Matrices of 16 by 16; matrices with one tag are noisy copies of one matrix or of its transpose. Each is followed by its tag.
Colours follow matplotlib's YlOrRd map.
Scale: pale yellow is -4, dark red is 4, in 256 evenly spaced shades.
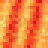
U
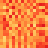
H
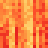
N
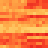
N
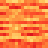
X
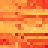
N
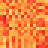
H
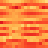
X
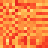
H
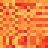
H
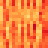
X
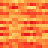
X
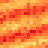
U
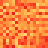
H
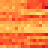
N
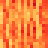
X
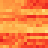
N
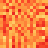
H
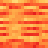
X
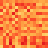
H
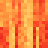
N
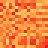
H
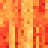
N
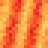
U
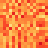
H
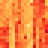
N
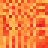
H
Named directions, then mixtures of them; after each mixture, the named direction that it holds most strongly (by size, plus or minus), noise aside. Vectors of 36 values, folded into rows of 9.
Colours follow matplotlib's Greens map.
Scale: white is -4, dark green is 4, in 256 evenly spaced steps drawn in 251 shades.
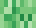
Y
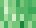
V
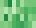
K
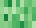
K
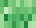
Y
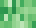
K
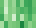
V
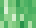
V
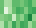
V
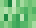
K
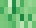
Y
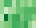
K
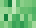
K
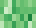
Y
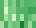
V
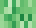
Y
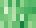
V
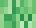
Y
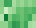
K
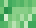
Y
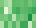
V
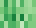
V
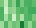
V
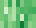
V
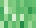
V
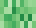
Y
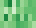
K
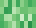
Y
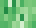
K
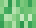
Y
